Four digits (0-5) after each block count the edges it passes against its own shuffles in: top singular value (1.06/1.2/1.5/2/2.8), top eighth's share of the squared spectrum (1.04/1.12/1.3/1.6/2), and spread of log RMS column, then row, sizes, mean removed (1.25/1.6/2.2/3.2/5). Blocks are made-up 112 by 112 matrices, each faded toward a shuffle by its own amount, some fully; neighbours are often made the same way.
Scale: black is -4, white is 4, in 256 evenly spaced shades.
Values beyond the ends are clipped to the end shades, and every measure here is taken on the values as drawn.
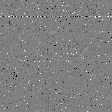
3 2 0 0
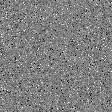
2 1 0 0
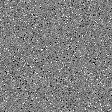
3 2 0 0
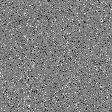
0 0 0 0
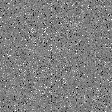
2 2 1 0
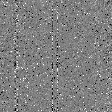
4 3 2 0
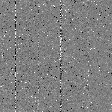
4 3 2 0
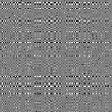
5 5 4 4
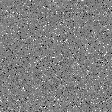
3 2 0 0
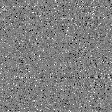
4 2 1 1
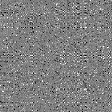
5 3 2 2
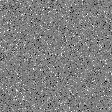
0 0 0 0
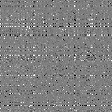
5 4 2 3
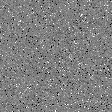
2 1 0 0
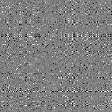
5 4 2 3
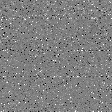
3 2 0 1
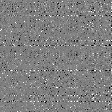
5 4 2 3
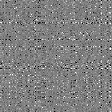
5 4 2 3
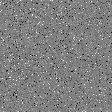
1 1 0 0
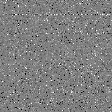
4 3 1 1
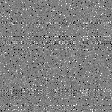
4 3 1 2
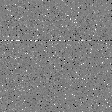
4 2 0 1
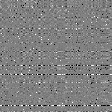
5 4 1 3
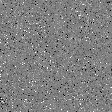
2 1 0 1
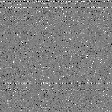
5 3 1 2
